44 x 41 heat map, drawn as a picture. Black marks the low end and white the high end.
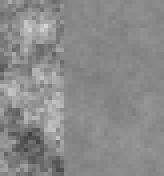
Histogram: heavy tails on both sides. Ninth with the lowest average: bottom left. Grain: blotchy. Seam: vertical, 40% of the way across, the right part calmer.
